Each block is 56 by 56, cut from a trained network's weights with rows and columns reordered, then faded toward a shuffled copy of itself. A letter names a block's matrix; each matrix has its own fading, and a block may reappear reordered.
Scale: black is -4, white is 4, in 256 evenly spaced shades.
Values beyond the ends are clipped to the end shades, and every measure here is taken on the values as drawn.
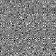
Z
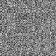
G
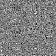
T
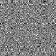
Z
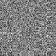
G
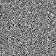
T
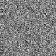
G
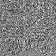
T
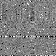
Z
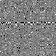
Z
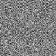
G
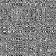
Z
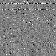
Z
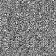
T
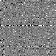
Z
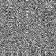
T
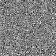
T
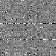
Z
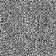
T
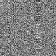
G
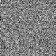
G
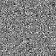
T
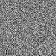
G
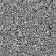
T
